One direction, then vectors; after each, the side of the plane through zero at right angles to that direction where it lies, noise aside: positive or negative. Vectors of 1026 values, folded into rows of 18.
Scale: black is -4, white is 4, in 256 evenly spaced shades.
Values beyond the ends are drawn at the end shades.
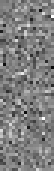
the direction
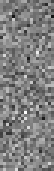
negative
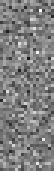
negative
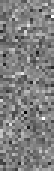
positive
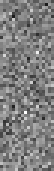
negative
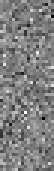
negative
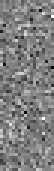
positive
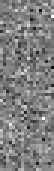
positive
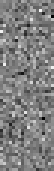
negative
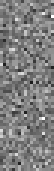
positive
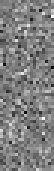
positive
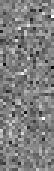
positive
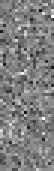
positive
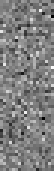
negative
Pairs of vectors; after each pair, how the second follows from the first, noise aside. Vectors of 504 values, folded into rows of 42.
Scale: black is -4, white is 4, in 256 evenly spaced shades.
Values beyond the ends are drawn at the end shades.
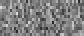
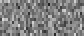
wrapped around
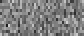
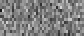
wrapped around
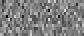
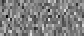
copied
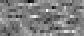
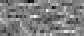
copied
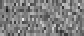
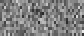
wrapped around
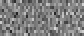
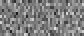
copied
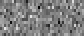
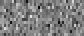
copied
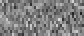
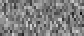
copied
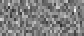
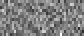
wrapped around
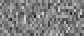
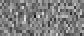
copied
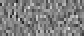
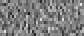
wrapped around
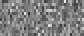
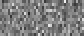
copied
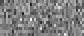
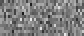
copied
